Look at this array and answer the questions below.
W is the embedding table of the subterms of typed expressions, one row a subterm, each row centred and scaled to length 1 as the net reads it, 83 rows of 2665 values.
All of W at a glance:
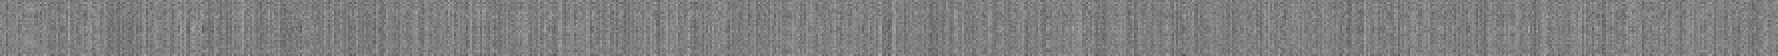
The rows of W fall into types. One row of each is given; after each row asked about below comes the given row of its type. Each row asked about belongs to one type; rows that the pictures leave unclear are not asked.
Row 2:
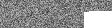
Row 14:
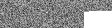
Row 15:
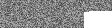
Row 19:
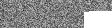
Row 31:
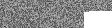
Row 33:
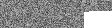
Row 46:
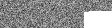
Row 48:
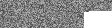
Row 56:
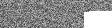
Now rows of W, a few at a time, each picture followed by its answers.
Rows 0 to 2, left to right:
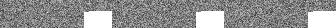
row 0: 19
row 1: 19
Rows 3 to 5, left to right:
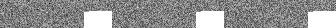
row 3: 14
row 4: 46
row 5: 31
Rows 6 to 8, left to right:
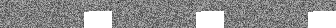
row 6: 14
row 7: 33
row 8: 56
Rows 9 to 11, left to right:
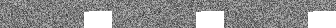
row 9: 14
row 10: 2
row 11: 31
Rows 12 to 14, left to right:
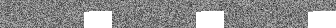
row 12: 15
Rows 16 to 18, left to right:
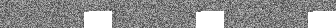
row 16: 14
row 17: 48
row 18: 48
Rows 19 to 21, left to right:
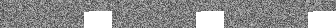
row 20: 19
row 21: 33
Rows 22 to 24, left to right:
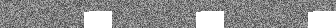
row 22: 2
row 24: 48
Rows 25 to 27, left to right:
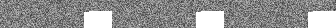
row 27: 14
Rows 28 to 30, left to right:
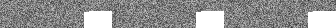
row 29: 48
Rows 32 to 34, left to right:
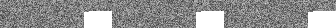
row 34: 48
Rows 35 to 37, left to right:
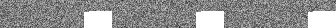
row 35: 56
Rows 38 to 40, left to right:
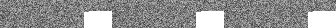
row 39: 56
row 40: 46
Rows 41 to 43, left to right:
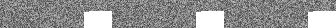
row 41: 31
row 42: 56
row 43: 19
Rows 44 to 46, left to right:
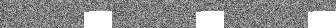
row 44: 19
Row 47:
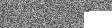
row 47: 48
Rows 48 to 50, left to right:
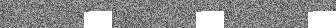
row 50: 19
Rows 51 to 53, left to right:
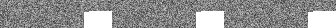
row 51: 33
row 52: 31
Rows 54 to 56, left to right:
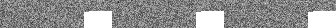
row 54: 31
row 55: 33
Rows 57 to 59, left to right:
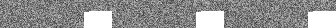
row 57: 48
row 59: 31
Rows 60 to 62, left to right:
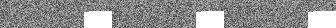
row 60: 19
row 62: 56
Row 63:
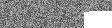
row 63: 33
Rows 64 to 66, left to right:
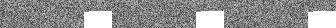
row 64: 31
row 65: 14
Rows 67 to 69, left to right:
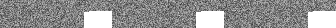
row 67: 56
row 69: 46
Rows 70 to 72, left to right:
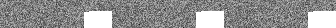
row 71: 56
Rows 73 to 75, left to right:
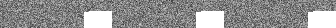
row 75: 48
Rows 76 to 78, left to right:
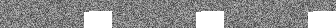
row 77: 15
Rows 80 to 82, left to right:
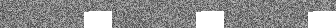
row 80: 46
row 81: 31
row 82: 19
